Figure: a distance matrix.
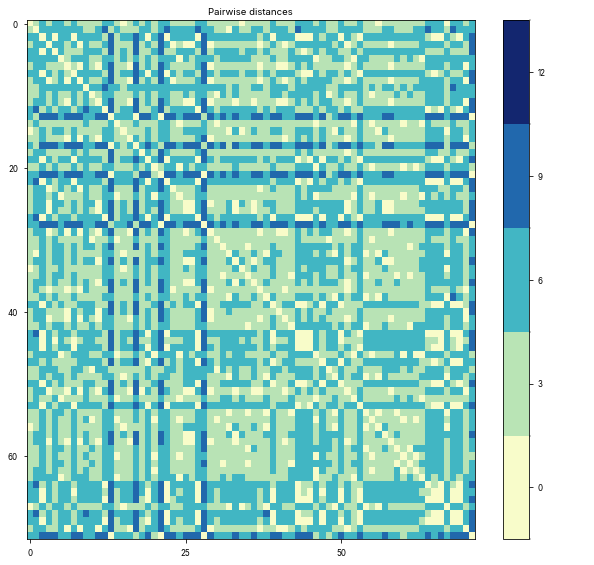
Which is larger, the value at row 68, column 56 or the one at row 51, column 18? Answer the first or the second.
the first
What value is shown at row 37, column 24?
3
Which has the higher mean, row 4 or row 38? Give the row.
4
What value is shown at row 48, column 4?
6
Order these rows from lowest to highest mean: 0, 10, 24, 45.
24, 0, 10, 45
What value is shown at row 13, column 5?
6
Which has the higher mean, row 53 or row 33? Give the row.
53
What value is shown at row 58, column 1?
6
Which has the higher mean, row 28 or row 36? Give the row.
28
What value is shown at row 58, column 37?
3
